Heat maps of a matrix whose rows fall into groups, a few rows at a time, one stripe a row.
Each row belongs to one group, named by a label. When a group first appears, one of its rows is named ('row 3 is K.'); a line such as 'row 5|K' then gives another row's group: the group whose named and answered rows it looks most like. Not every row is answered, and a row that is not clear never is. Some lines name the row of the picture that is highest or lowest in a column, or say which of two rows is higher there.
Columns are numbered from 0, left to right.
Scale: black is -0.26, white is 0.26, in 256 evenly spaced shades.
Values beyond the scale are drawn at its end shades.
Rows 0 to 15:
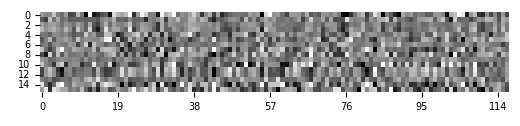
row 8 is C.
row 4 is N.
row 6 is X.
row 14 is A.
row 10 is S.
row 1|C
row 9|S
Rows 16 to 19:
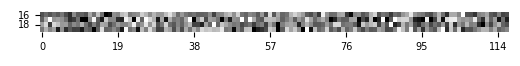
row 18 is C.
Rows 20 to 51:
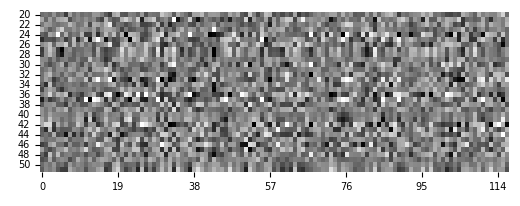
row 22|X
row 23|A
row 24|C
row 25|X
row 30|S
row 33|X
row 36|N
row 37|X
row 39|N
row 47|N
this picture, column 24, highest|36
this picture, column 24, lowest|51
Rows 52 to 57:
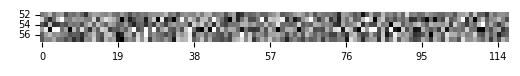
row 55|C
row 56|N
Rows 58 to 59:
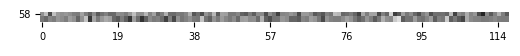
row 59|X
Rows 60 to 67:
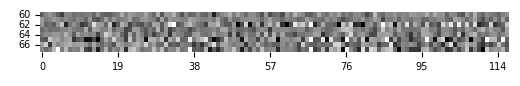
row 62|S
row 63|X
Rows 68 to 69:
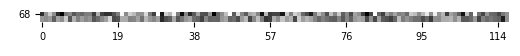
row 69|N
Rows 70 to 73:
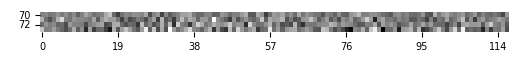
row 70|N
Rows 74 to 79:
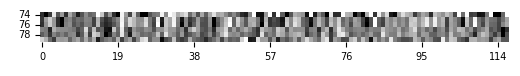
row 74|S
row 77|X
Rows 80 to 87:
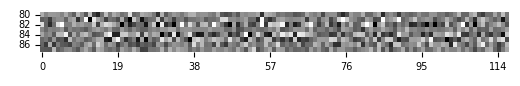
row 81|X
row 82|A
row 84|N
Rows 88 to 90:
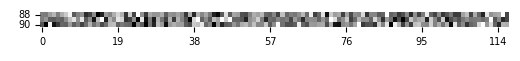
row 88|C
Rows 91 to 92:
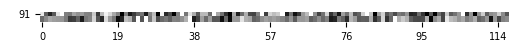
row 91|A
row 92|N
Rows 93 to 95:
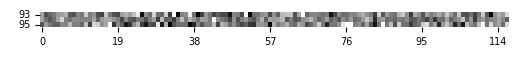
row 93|N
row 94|A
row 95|X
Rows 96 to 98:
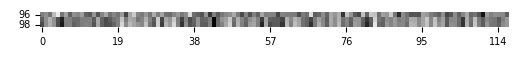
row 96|C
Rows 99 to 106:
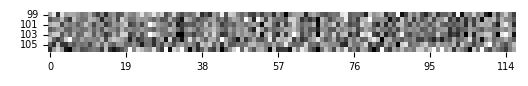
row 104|A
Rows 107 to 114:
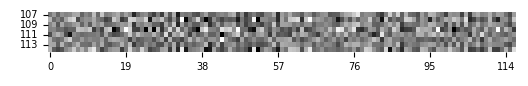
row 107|X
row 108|N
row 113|X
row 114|N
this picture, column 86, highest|110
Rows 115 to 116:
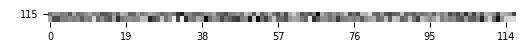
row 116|N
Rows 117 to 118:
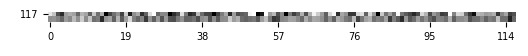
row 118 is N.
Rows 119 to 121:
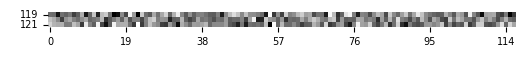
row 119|X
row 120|S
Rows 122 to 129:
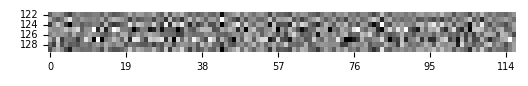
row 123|A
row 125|X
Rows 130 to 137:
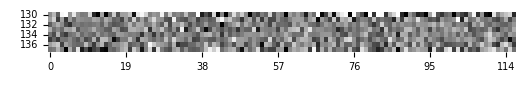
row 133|N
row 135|X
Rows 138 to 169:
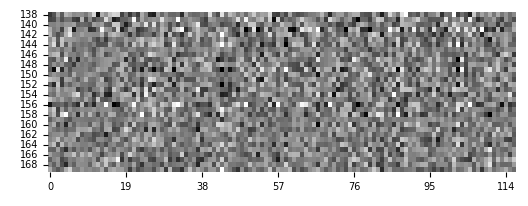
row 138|X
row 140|N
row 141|S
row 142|A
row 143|C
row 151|S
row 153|N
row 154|C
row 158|C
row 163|N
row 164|C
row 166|N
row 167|X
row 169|A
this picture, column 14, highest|156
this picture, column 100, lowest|154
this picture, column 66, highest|144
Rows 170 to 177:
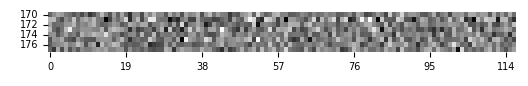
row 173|A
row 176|X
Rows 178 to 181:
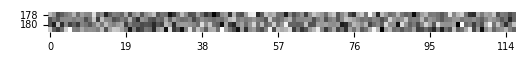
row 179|X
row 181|A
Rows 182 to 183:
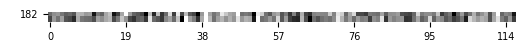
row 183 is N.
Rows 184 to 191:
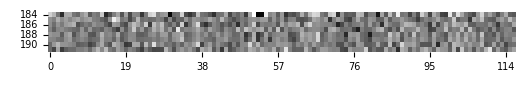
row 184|S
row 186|N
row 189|S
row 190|N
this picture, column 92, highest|187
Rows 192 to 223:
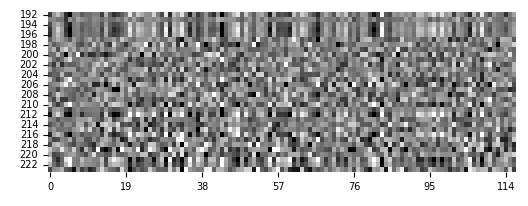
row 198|N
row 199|C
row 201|A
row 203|N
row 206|C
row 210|A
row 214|X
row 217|S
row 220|N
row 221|A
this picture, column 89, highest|214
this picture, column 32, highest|217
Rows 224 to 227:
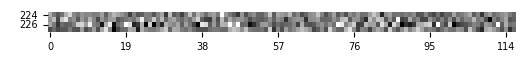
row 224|A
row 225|C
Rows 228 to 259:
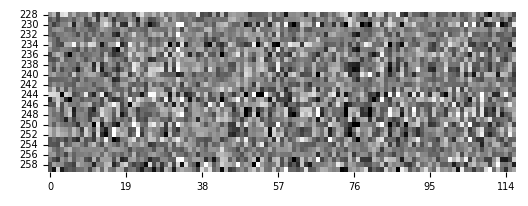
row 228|C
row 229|X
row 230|S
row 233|S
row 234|N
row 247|S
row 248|S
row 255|A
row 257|S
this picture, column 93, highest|244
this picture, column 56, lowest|234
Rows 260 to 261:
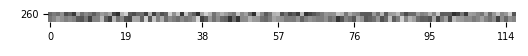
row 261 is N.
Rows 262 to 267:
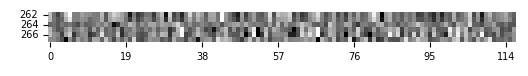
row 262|A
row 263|A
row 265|S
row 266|S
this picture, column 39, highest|267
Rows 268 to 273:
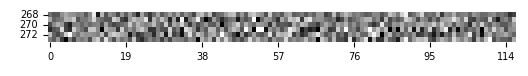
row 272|A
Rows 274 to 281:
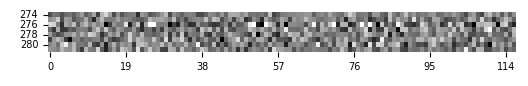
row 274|X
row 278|N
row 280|C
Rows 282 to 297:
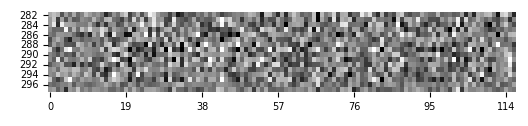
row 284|C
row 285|C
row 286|N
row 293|C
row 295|A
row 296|S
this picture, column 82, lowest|282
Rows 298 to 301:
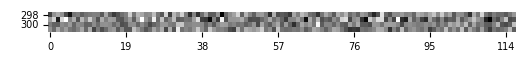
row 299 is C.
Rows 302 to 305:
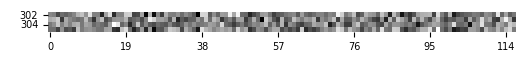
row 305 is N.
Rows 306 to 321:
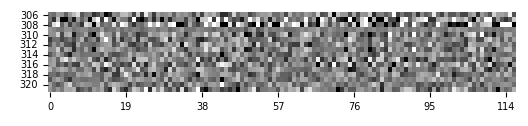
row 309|S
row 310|S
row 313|S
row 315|C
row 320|A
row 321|N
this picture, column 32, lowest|308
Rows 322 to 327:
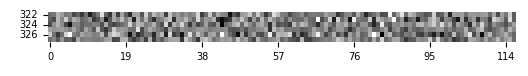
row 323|C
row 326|A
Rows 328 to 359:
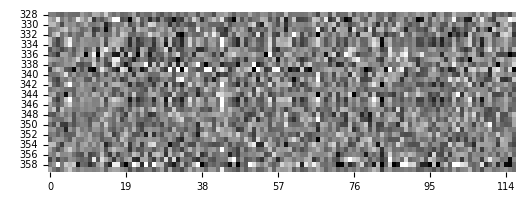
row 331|C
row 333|A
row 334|A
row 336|X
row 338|N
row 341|S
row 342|A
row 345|A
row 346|A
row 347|C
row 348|S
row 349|S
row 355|A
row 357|X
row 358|N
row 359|A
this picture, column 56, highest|339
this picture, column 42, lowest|340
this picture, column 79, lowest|339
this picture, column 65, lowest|339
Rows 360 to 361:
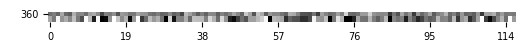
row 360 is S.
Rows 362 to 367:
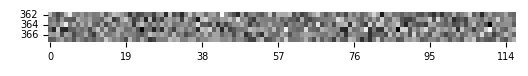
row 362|A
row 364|C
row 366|S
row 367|S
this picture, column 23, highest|364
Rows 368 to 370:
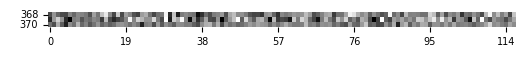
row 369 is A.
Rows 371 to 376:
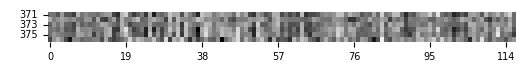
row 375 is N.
